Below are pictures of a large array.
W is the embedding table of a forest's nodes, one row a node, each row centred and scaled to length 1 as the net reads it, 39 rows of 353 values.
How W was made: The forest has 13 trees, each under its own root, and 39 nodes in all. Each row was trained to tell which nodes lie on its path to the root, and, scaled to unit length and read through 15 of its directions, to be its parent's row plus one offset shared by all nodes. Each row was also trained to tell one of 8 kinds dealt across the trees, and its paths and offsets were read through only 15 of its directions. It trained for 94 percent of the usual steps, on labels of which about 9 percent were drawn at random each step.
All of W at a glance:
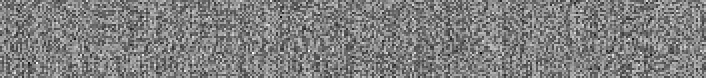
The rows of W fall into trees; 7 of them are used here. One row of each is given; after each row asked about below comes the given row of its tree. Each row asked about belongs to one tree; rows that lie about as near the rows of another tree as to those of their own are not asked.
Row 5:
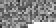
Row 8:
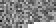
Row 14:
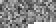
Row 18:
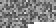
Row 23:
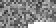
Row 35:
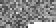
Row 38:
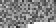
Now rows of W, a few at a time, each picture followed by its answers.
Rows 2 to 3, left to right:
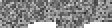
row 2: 35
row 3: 23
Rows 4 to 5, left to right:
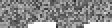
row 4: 38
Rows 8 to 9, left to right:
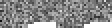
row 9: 18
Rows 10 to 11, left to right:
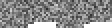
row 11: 38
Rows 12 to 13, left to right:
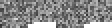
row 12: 5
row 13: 8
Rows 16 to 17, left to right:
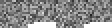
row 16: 23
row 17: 38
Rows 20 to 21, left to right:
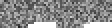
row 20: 14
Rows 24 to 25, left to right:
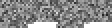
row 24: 38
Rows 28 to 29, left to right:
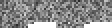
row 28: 18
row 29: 35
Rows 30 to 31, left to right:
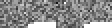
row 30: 8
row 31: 18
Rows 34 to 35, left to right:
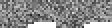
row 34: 18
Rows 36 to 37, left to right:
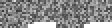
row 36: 23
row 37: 8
